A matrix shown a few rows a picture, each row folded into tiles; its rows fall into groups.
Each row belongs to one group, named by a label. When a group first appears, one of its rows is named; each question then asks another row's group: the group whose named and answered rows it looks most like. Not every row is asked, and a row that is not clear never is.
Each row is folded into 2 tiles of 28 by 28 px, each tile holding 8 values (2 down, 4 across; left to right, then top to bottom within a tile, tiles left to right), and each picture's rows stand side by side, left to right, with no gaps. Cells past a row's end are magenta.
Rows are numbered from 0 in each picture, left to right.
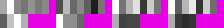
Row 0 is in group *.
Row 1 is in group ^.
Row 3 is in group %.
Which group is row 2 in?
%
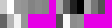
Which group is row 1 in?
*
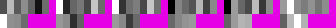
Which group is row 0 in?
^
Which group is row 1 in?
%
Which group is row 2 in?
%
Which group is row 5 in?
*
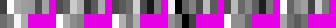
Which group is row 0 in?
*
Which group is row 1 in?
^
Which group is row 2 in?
^
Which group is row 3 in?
%
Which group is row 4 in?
^
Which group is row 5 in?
%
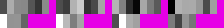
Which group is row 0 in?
^
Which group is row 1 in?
^
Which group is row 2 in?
*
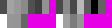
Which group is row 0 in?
^
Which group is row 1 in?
^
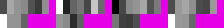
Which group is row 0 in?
^
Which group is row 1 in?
%
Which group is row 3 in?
^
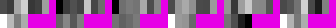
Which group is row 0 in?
^
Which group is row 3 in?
^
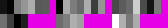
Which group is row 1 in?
*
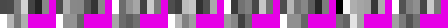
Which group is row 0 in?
^
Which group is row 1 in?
^
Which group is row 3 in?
^
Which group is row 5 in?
^
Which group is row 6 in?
*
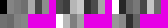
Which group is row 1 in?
^
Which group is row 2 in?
%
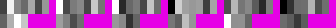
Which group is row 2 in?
%
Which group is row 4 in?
^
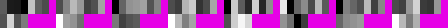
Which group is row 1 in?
^
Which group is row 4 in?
*
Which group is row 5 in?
%
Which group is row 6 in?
*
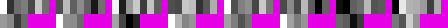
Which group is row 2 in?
%
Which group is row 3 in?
^
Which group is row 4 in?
%
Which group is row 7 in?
*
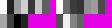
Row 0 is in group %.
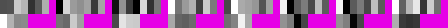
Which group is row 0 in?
^
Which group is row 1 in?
*
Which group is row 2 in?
*
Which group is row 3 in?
%
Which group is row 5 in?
%
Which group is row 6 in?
%
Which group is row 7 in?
%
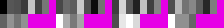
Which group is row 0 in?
*
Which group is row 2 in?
*
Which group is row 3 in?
^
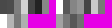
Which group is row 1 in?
%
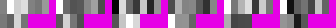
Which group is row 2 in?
*
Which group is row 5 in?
%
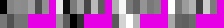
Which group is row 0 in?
*
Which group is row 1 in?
%
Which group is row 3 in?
%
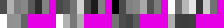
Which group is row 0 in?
^
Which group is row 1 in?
^
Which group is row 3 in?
%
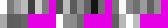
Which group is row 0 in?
%
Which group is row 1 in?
^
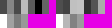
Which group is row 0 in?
^
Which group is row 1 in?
^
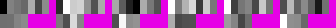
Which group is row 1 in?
*
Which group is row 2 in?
*
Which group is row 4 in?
%
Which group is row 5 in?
^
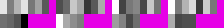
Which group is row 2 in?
%
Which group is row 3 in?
%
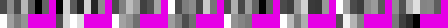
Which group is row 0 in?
^
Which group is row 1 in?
*
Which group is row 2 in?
^
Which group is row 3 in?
%
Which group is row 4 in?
^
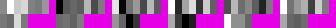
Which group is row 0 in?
*
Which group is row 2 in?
%
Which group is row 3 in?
%
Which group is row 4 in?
^
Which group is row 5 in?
%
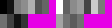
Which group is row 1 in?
%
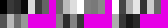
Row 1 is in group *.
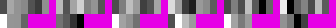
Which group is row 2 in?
^
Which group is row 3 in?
*
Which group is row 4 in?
^
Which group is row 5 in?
%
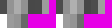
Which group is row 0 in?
^
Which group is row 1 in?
^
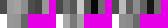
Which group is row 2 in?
^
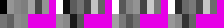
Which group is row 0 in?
*
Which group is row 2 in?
%
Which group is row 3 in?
%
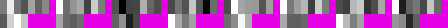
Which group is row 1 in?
%
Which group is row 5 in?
%
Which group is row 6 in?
^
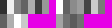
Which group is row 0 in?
*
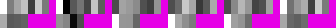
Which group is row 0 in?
%
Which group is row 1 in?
%
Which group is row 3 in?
^
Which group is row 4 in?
^
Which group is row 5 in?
%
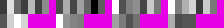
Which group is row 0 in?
*
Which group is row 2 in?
%
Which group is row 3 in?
%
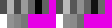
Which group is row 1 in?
^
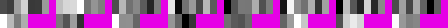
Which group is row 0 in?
^
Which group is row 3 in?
%
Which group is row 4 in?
*
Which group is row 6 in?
*
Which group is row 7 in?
^
